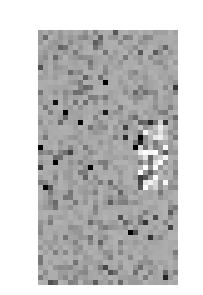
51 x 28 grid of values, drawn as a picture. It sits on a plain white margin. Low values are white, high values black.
The texture is fine-grained noise. The values are skewed, with a long tail toward high values. The middle right is the roughest part. Neither half mirrors the other. An odd patch, rougher than its surroundings, sits in the middle right. There are no regular stripes.
